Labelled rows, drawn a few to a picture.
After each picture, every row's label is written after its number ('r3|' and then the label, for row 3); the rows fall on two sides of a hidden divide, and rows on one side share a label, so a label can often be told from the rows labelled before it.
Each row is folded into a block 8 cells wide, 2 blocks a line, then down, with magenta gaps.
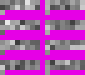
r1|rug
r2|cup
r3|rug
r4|cup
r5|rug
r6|cup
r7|cup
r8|cup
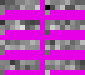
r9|cup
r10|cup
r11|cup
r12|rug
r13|rug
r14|cup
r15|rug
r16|rug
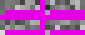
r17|rug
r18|rug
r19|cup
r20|cup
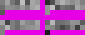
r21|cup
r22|cup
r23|cup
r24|rug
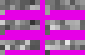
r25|cup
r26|cup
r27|cup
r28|rug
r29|rug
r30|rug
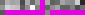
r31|rug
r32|rug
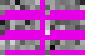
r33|cup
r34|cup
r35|cup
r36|cup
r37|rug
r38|cup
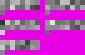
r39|rug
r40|cup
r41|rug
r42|rug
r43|cup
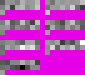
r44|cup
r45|rug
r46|cup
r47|rug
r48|rug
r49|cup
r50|cup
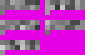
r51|cup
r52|cup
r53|rug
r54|cup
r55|cup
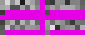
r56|rug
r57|rug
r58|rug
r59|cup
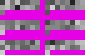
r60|rug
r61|cup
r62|cup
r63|cup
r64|cup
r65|cup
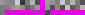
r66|rug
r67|rug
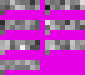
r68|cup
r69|cup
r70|rug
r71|rug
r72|rug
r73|rug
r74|rug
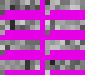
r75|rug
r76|rug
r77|cup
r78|rug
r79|cup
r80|rug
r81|cup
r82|cup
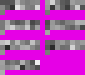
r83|cup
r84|rug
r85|rug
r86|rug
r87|rug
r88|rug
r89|cup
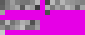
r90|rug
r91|rug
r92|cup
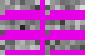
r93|rug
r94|cup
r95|cup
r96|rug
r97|cup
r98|rug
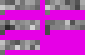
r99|rug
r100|cup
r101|cup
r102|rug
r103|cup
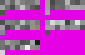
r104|rug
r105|cup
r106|cup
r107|rug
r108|rug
